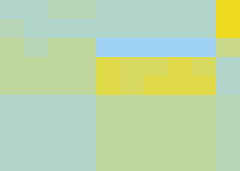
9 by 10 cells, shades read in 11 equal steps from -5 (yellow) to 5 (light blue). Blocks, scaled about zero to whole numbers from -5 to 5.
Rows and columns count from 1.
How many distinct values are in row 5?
4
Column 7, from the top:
3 3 5 -2 -3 1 1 1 1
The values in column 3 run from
1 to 3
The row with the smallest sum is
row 5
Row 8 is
3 3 3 3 1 1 1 1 1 2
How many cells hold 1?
31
